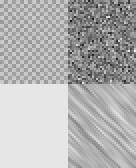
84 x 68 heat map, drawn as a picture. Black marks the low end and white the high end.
It is made of 2 by 2 panels. Panel 1,1: high, checkered. Panel 1,2: middling, fine-grained, strong in contrast. Panel 2,1: very high, flat. Panel 2,2: high, slanting down to the right.
